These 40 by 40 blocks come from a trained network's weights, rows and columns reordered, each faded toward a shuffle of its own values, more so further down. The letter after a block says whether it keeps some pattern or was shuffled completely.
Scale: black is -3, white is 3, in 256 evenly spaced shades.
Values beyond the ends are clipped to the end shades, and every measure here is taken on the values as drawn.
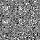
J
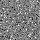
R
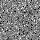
R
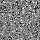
J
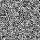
J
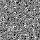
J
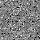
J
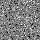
R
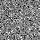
R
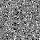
J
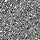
R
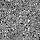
R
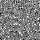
J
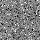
R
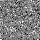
J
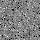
R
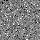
R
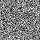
R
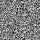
J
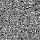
R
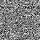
J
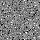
R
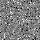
J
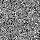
R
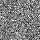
R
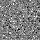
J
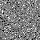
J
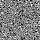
R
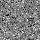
J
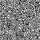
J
